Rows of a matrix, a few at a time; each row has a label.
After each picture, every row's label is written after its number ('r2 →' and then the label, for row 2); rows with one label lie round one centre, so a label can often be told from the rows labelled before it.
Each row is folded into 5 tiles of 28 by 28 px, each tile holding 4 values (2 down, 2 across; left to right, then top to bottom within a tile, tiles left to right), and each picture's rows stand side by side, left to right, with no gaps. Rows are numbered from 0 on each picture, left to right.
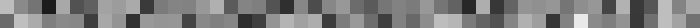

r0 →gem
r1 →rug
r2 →rug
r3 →gem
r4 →gem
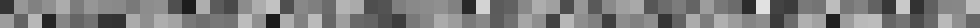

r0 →rug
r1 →gem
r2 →rug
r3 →gem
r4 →rug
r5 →gem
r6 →gem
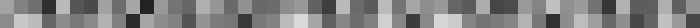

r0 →gem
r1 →rug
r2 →gem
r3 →gem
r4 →gem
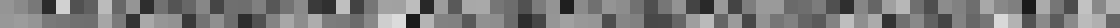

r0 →gem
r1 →rug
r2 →gem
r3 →rug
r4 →rug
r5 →rug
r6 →rug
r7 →gem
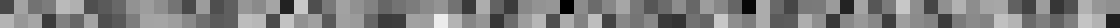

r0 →rug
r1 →gem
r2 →rug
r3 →gem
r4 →rug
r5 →gem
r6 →rug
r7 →gem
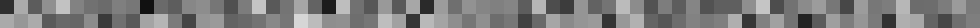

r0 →rug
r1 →rug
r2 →gem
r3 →rug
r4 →rug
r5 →rug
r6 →rug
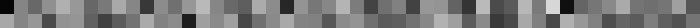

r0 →rug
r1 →rug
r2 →rug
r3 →gem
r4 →rug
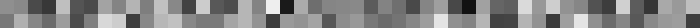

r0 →gem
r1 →gem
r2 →rug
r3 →gem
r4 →gem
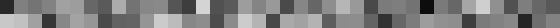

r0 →rug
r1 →gem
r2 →rug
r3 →rug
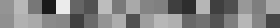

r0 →gem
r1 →gem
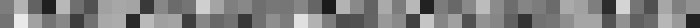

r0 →gem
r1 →rug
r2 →gem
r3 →rug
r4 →gem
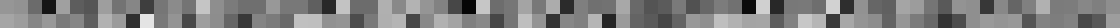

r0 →gem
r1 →rug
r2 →gem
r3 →gem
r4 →rug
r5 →gem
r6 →rug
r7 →rug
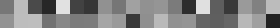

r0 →gem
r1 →gem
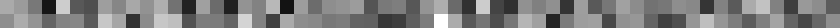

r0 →gem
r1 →gem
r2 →rug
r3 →gem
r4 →rug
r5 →rug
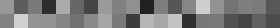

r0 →gem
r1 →rug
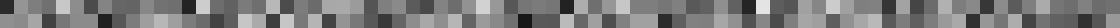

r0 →rug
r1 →gem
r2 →rug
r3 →rug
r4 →rug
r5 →gem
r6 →gem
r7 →rug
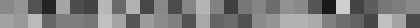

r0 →gem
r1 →rug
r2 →gem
